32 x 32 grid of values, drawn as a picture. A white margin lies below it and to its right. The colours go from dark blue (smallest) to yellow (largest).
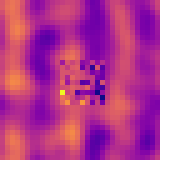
On average the colour sits 40% of the way up the scale. The centre is the roughest part. Upright stripes repeat 3 times across the table. An odd patch, rougher than its surroundings, sits in the centre. The values follow a bell shape.
